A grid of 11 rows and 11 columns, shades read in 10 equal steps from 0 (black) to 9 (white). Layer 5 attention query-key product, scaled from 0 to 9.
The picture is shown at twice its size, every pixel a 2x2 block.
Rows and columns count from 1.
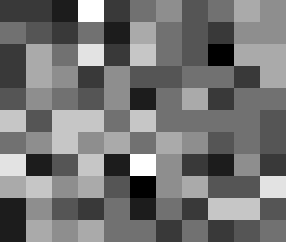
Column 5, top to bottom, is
2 1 2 5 5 4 6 1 3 4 4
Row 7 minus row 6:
-3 2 0 -2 2 -3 2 1 -1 0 0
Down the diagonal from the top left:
2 3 4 2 5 7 6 2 3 7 4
